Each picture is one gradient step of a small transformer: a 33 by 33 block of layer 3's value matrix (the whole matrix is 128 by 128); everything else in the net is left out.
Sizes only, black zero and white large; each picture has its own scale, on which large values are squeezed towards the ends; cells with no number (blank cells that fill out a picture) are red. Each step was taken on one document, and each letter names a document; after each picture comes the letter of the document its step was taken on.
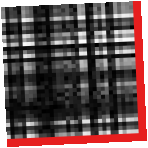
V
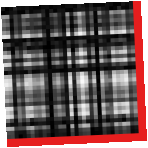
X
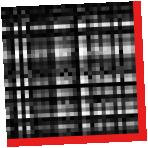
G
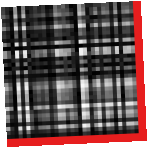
G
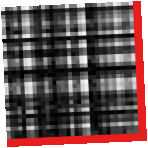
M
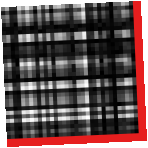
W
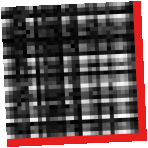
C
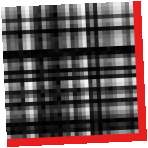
M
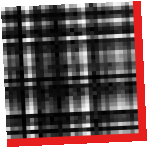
M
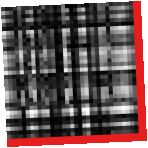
C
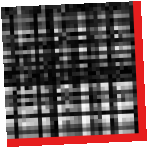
C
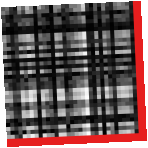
V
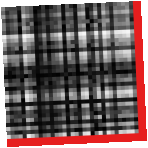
V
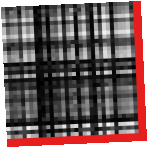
V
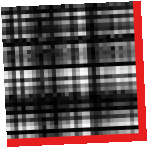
M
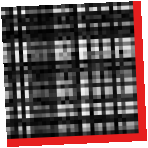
G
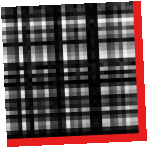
C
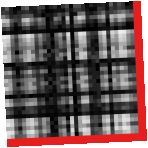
X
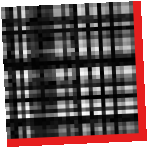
G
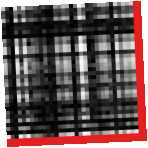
M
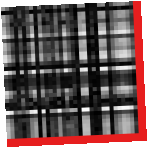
C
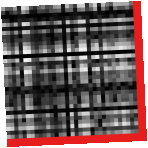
X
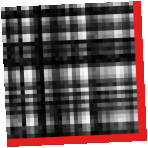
M
